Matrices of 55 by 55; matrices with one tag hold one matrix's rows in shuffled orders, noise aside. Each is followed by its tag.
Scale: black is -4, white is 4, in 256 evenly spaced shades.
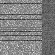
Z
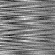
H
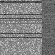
Z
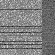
Z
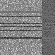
Z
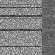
Z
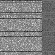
Z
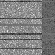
Z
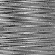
H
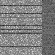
Z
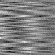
H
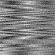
H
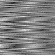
H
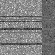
Z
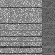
Z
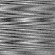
H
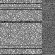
Z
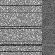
Z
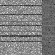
Z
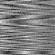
H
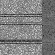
Z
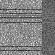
Z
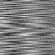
H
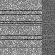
Z
